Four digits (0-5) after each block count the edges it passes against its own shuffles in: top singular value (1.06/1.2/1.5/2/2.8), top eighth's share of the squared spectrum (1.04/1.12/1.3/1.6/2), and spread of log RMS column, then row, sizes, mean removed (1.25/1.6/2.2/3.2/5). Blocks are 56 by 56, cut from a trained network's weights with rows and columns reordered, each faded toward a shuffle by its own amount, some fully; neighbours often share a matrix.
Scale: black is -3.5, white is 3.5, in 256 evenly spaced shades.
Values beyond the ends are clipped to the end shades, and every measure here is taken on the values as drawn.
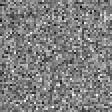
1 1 0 0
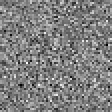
3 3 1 2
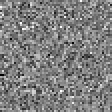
3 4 1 2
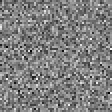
3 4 0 2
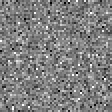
0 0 0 0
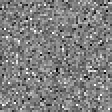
0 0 0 0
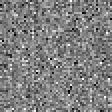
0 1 0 1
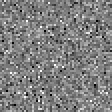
0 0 0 0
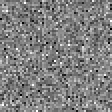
0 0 0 0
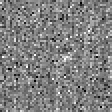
0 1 0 0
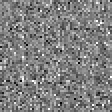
1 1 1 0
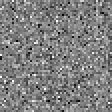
1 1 0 0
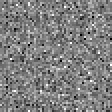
2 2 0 0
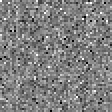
1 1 0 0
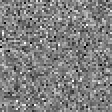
1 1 0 0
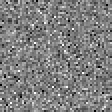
1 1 0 0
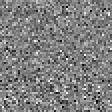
2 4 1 2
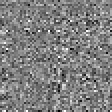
3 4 2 2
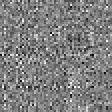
3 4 3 2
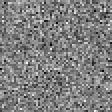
2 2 0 1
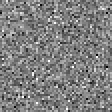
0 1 0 0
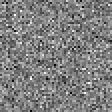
2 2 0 0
